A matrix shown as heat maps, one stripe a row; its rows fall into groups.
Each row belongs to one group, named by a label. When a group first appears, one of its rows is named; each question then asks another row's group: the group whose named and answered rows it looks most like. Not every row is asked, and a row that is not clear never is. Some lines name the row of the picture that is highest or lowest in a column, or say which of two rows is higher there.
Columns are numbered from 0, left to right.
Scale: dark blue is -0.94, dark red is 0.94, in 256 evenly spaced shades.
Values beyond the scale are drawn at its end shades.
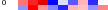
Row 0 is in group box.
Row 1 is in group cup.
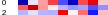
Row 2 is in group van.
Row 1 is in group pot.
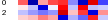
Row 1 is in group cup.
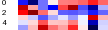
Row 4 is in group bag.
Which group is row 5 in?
bag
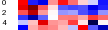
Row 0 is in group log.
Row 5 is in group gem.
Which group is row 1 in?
pot
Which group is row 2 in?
pot
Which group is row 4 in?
bag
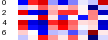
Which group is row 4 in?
log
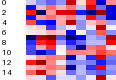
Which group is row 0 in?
van
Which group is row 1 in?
gem
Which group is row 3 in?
gem
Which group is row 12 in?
pot
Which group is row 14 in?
pot
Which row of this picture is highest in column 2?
7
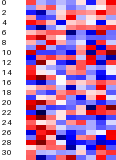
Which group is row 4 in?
box
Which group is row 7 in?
pot
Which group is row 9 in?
cup
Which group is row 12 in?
cup
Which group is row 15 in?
pot
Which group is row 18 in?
log
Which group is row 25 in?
pot
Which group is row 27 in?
cup
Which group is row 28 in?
pot
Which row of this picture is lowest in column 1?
22
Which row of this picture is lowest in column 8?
11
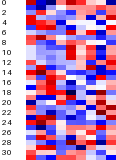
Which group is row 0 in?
log
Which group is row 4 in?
box
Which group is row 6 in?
van
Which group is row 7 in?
pot
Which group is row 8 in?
log
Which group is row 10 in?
van
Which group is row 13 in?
cup
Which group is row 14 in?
pot
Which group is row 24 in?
pot
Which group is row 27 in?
cup
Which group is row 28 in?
van
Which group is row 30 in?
box
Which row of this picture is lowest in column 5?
29
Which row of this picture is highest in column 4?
28
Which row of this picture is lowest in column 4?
18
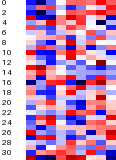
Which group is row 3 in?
log
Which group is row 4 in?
bag
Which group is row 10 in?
log
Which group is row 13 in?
pot
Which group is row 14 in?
pot
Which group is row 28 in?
van
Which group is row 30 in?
gem
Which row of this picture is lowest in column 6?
26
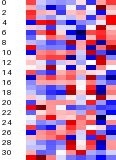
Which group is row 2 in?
box
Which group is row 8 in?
van
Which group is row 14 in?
log
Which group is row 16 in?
gem
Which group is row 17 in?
van
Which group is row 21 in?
pot
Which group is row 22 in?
gem
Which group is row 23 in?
bag
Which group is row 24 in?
van
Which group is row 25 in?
log
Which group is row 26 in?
gem
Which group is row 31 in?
pot
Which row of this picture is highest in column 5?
30
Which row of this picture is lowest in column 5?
6
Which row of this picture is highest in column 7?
1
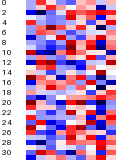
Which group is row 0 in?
cup
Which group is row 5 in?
bag
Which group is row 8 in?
van
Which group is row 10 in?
log
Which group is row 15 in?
box
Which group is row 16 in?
gem
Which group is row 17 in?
bag
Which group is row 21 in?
box
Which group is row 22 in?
van
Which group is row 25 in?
box
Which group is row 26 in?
log
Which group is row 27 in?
van
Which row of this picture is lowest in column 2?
10
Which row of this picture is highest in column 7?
14
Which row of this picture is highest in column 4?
9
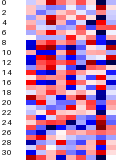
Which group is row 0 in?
bag
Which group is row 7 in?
van
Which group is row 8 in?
gem
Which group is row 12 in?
gem
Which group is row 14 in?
log
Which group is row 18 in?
bag
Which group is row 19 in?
box
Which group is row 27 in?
pot
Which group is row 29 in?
cup
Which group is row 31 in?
box
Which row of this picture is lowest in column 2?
25
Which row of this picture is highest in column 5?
19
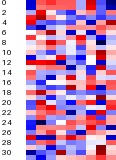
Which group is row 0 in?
gem
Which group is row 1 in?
gem
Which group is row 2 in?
cup
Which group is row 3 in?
pot
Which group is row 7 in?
box
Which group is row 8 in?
bag
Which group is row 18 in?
pot
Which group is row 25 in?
gem
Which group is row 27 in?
log
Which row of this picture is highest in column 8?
4
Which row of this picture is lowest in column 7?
8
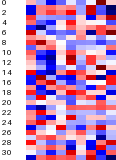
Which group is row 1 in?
gem
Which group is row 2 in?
gem
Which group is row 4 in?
log
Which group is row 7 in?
box
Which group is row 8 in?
pot
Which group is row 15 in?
cup
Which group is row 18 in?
log
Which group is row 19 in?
cup
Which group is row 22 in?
pot
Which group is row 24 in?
pot
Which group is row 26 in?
box
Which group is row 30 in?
van
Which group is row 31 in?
gem
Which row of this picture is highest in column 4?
11
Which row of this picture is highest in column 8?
6
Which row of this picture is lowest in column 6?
6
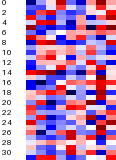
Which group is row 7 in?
box
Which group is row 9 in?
gem
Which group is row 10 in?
gem
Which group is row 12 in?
gem
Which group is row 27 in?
van
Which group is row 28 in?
bag
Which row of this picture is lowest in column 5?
14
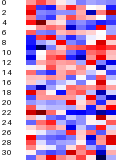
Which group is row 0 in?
pot
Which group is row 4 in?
pot
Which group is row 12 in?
gem
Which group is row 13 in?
bag
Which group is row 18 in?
box
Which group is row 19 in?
gem
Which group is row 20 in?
van
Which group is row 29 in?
box
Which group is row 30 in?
van
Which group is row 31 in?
bag
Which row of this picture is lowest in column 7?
31
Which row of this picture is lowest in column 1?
9
